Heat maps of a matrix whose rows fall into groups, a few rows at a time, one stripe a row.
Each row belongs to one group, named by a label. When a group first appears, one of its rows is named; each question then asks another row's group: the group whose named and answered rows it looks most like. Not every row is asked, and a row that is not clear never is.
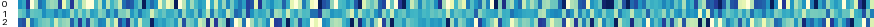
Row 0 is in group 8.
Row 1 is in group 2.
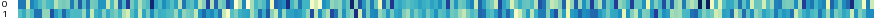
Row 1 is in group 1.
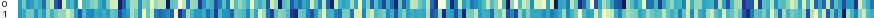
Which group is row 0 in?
1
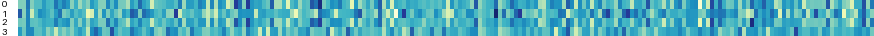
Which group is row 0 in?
2
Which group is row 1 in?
8
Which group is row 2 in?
2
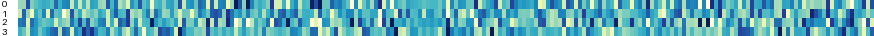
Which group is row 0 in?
2
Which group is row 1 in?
8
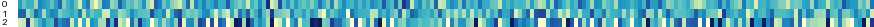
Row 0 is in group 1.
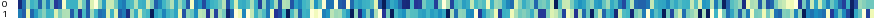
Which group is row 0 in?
1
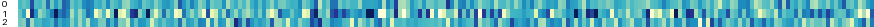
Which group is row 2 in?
2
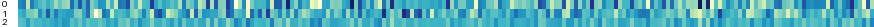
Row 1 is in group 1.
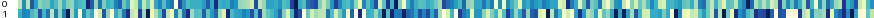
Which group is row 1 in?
1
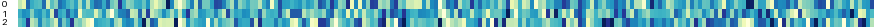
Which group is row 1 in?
1
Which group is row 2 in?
8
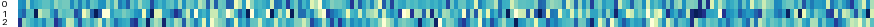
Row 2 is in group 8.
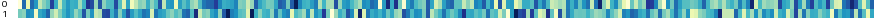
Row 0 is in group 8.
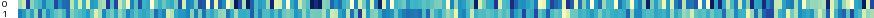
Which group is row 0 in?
2
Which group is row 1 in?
1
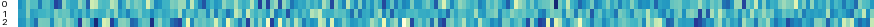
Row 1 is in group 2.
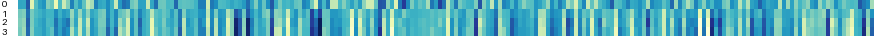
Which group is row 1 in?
2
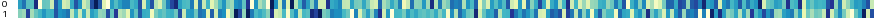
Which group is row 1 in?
2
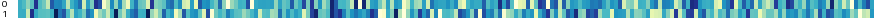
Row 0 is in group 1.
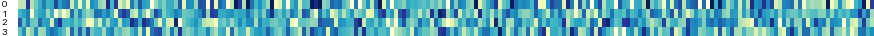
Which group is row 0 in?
2
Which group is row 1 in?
8
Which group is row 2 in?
8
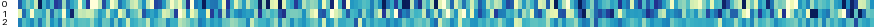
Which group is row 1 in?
8
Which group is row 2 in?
1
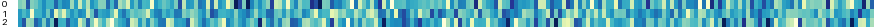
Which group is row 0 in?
2
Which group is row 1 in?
8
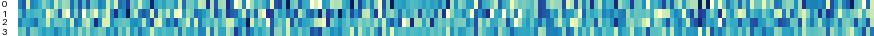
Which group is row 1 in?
8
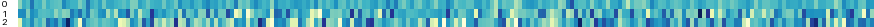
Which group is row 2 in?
8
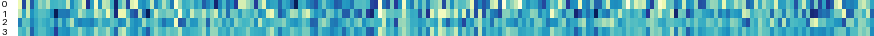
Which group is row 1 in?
8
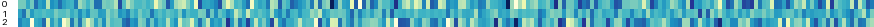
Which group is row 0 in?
1
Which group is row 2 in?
8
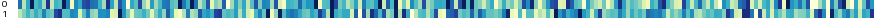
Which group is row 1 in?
1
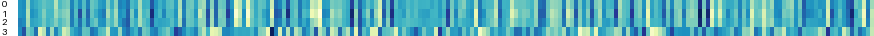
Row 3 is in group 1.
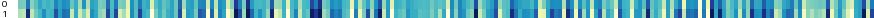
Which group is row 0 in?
2
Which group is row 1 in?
2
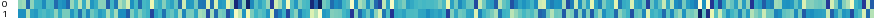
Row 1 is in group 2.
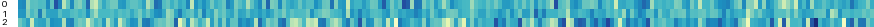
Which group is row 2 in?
8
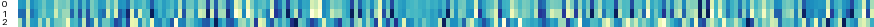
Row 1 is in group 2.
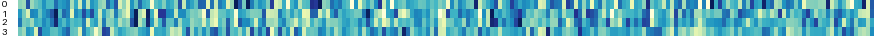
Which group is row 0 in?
2
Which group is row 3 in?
1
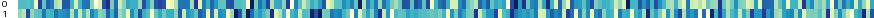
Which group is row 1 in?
2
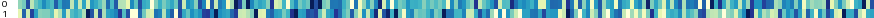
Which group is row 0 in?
2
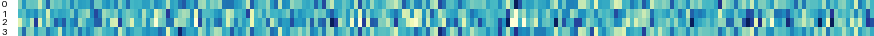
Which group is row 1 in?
1
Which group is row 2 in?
1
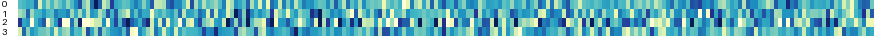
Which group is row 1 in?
2
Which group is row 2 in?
8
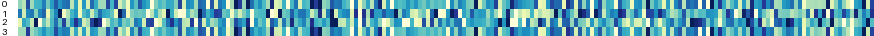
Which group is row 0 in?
2
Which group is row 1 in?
1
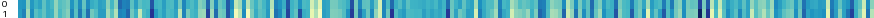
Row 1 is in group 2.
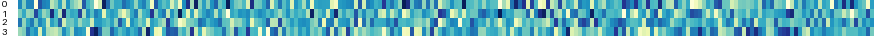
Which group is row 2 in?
1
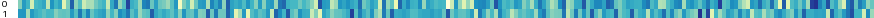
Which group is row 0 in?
8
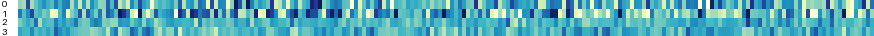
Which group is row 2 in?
1
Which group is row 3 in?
8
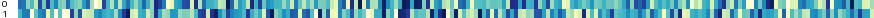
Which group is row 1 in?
8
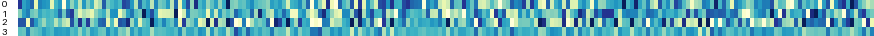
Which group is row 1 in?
8
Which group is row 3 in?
2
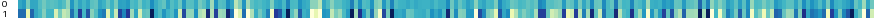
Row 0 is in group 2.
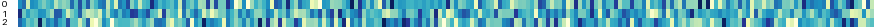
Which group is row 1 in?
8
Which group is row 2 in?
1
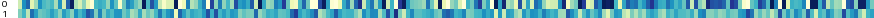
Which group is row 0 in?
8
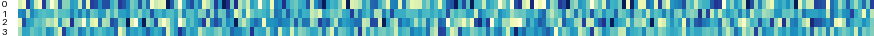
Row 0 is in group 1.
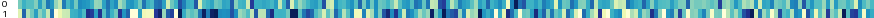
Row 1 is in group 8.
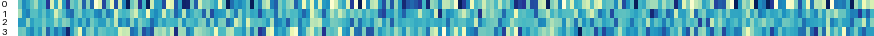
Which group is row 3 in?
8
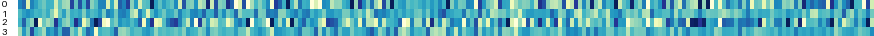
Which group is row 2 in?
1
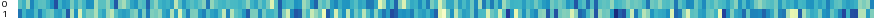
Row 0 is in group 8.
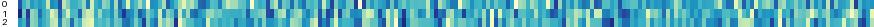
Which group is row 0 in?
1
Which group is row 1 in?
8
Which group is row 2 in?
8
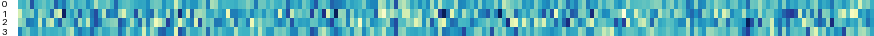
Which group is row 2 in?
1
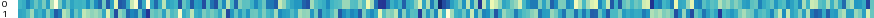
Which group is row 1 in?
8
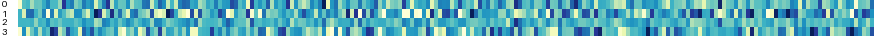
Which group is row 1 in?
1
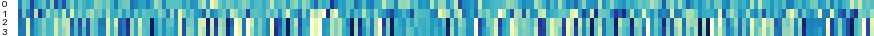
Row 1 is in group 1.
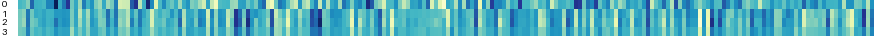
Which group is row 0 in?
8
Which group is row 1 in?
2
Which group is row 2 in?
2
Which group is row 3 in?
2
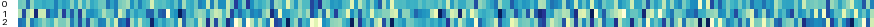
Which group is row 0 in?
2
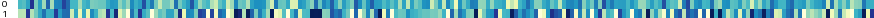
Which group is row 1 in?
2
